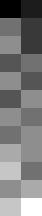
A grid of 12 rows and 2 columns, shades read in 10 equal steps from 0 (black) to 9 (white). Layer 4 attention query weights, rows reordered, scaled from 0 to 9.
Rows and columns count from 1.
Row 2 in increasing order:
2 4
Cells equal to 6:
2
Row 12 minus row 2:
3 7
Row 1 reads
0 1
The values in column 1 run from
0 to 7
